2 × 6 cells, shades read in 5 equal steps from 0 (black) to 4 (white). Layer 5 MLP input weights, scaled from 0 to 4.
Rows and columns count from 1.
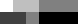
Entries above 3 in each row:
1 0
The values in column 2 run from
1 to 3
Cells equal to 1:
2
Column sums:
5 4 5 2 2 2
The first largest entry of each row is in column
1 3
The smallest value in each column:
1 1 2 0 0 0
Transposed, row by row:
4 1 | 3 1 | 3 2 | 2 0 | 2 0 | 2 0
